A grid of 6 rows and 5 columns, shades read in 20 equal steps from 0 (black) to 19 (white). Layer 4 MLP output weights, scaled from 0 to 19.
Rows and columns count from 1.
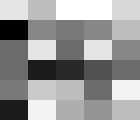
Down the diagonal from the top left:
17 10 8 6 18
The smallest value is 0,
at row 2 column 1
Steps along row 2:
up down up up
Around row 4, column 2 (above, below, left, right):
17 15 8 3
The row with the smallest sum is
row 4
